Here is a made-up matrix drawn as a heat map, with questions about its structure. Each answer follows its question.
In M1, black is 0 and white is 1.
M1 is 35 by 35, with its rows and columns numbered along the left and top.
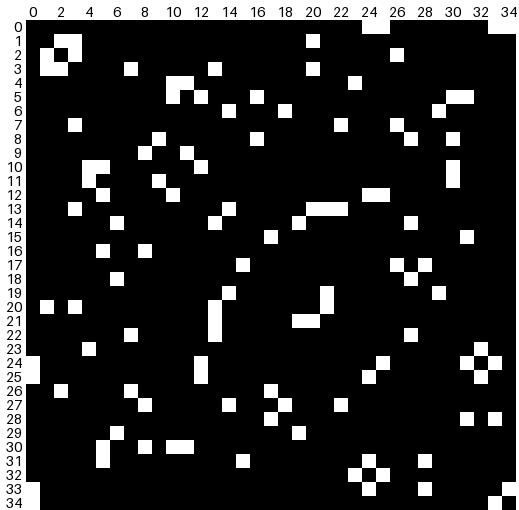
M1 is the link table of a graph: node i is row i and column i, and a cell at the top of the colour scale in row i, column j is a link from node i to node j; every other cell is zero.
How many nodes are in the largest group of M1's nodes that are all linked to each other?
3
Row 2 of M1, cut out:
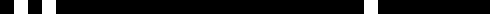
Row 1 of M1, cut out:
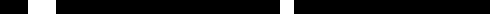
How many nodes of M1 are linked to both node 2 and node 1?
1
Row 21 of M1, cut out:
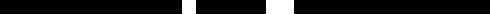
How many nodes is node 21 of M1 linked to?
3
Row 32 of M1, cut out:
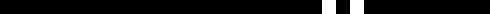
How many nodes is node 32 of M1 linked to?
2
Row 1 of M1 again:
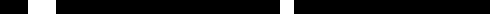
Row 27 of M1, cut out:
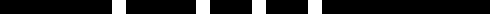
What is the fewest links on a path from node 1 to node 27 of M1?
4
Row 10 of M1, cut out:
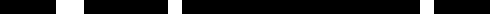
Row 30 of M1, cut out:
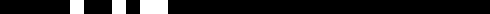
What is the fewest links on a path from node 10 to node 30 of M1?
1
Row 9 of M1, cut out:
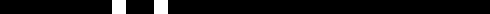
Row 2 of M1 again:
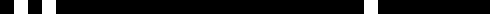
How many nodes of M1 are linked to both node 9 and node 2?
0
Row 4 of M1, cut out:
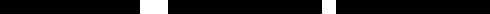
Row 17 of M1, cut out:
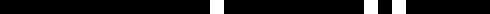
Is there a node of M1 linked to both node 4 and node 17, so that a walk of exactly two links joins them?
no
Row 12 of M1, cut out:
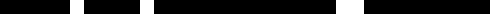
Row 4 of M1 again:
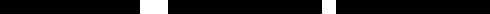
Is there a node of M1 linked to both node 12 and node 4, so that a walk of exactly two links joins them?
yes
